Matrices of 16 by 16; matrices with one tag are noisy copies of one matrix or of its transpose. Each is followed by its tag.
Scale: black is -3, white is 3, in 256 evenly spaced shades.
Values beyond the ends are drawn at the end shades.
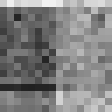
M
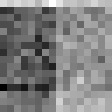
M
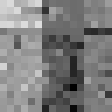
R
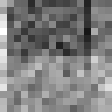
M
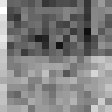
M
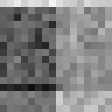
M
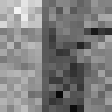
R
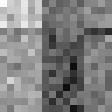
R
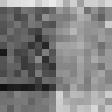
M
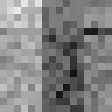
R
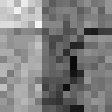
R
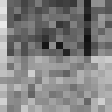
M
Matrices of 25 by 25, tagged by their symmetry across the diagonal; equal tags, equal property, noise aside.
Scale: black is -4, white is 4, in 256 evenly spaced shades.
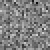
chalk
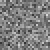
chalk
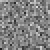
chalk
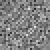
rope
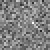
chalk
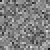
rope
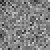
rope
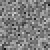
rope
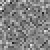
rope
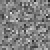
chalk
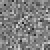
rope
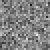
chalk
